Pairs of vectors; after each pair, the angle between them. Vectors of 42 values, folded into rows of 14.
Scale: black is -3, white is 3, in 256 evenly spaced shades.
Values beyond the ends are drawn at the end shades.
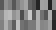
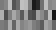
partly aligned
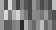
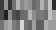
nearly opposite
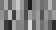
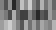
partly opposed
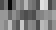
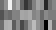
partly opposed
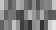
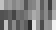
partly aligned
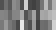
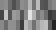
partly opposed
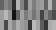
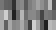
nearly parallel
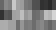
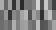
orthogonal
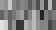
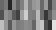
orthogonal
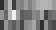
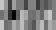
nearly opposite
